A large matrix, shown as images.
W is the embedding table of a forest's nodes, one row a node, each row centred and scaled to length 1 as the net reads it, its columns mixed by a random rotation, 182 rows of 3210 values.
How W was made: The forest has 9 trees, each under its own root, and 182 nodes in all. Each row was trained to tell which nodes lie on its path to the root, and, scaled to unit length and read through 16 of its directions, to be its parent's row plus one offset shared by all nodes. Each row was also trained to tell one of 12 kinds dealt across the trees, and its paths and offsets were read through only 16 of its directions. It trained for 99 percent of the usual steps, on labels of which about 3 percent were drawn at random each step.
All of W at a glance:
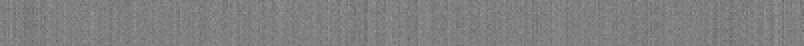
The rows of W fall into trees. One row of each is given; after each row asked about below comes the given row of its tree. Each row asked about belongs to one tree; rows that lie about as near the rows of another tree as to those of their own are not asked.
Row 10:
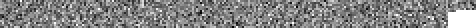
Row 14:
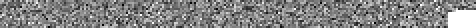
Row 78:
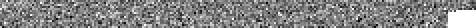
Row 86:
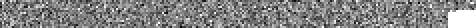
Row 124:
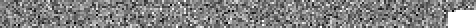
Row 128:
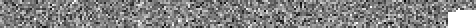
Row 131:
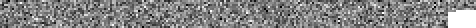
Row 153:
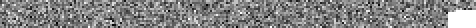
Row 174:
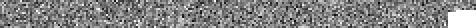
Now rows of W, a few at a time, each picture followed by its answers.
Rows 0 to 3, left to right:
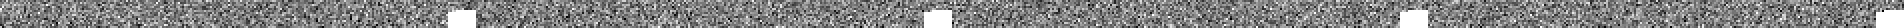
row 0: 153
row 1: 174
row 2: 78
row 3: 78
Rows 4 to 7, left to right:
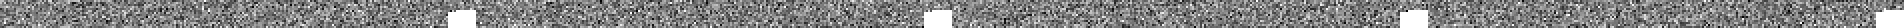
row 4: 78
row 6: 78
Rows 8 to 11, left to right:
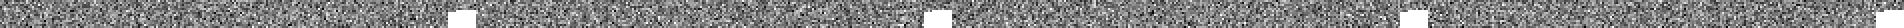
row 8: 78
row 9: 131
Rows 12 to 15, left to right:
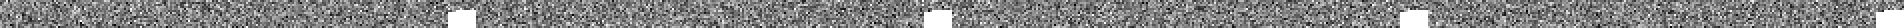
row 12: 153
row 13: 10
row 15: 128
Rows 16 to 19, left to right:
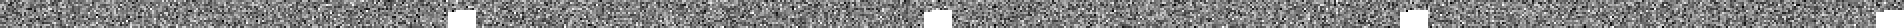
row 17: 153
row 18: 78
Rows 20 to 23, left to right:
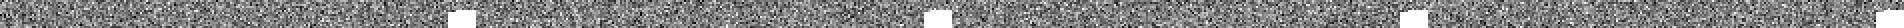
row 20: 174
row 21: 131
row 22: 78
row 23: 153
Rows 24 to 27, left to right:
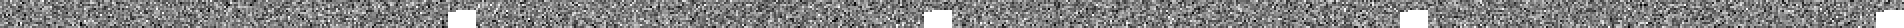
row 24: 131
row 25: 153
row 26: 78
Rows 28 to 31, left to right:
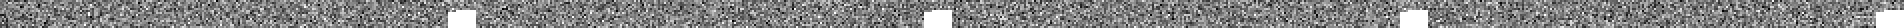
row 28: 174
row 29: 78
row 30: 10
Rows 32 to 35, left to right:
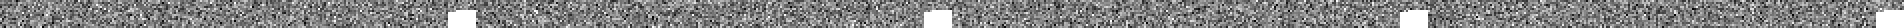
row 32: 78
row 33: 10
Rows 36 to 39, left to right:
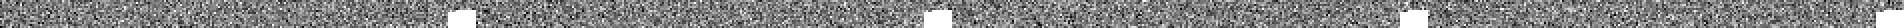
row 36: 124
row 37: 10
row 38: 10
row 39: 124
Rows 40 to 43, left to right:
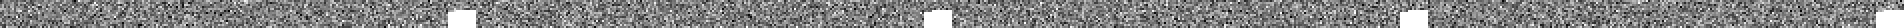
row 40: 153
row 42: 86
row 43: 153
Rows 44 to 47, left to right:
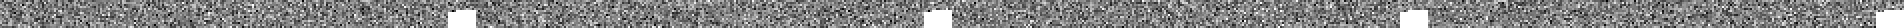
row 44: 10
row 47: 128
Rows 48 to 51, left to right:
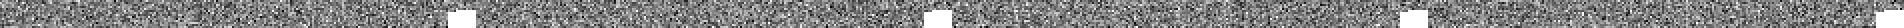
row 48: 174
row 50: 10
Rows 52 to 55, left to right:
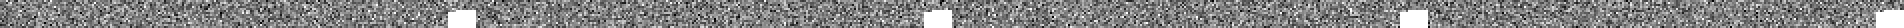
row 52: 153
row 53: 10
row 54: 86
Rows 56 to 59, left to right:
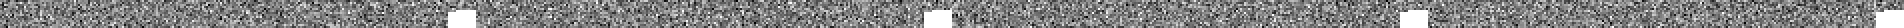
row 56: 131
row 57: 86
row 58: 174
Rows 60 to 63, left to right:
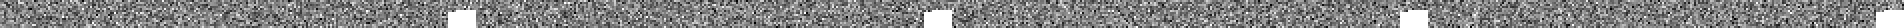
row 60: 128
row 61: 86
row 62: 10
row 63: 78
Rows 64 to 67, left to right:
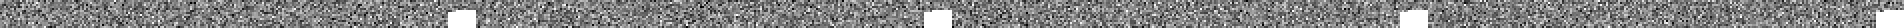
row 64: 14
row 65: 86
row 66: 124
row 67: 174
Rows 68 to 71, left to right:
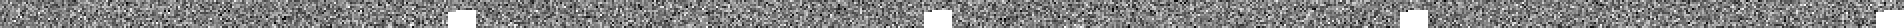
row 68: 153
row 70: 78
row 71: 86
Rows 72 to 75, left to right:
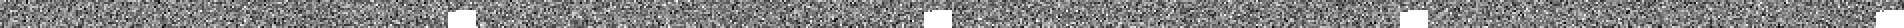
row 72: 86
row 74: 10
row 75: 78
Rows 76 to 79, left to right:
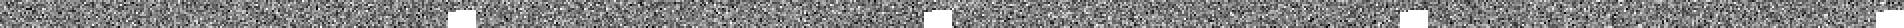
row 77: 78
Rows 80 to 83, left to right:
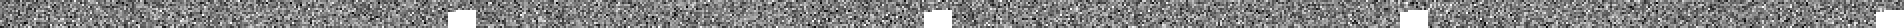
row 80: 124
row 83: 153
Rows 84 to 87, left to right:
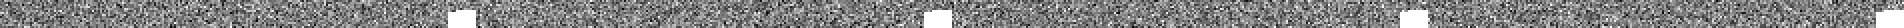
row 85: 14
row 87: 128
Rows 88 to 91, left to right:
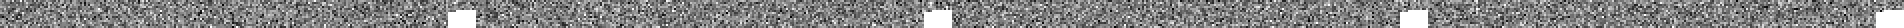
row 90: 86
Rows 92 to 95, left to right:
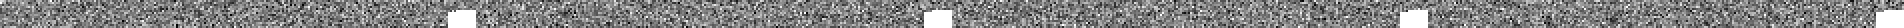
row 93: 86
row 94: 131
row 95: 14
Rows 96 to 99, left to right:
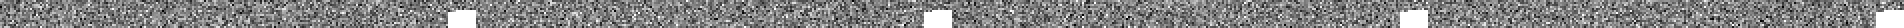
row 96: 86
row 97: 131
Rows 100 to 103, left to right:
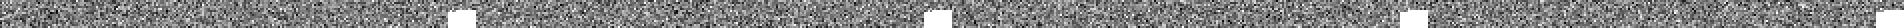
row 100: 174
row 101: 78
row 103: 131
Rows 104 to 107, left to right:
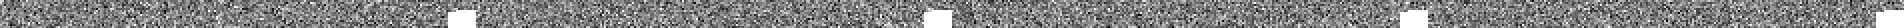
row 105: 153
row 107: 174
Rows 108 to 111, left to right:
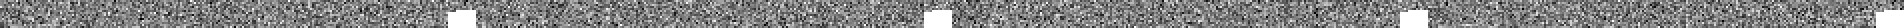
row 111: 10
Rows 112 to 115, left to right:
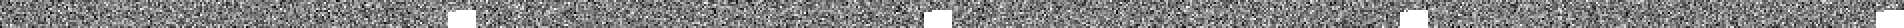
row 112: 10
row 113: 86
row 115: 78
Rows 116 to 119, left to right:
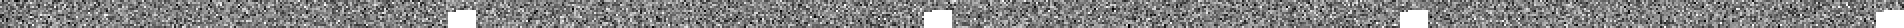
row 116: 10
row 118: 78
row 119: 10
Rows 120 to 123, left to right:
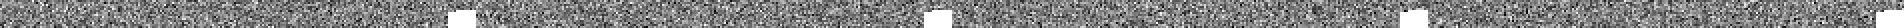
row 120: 86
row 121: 128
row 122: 10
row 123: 86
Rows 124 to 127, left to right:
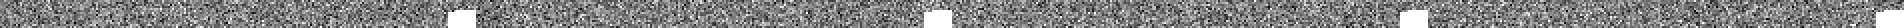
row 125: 10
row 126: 78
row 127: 131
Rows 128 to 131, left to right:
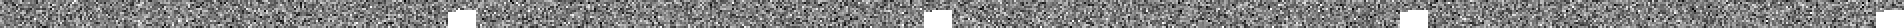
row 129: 128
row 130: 78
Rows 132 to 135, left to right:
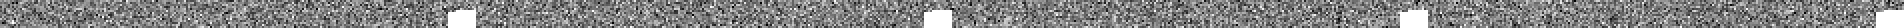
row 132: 86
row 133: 78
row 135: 14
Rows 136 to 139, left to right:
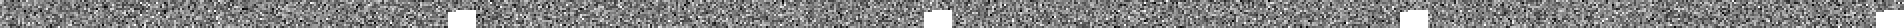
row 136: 78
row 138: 86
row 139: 128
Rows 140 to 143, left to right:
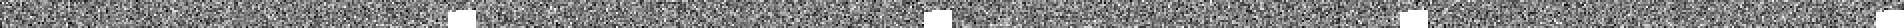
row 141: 153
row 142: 10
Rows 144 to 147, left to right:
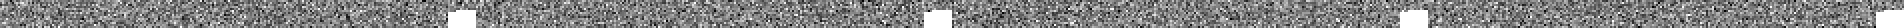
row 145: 10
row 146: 174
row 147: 86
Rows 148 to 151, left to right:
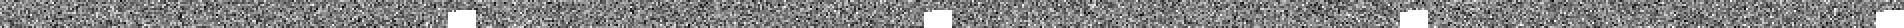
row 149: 14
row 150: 10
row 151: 78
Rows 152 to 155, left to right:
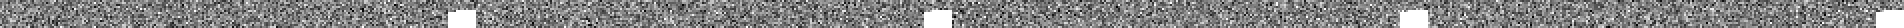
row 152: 153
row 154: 10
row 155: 86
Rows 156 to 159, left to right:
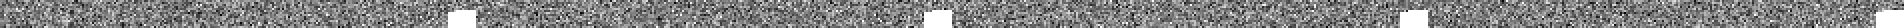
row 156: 14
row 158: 78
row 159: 153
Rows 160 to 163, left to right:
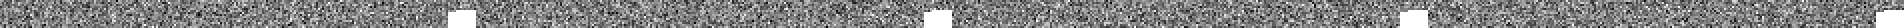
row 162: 10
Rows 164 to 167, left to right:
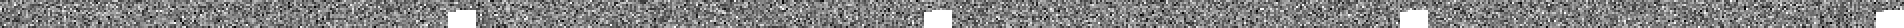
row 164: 10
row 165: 14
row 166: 10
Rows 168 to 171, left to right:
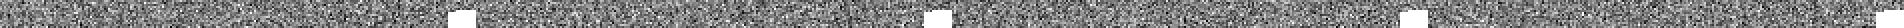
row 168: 14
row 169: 131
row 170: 174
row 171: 10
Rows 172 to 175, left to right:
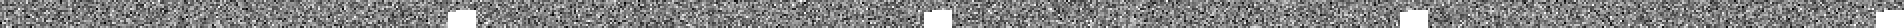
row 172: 78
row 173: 86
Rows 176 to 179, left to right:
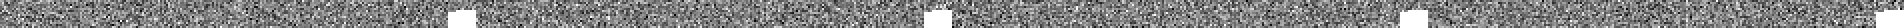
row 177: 128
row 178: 124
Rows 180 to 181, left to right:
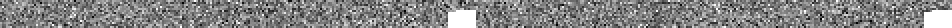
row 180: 153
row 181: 14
